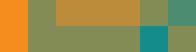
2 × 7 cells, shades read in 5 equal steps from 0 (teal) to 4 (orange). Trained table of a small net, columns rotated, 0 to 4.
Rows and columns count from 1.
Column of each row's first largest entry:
1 1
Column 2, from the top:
2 2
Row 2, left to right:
4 2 2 2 2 0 2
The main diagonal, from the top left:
4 2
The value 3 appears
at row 1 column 3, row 1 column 4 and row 1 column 5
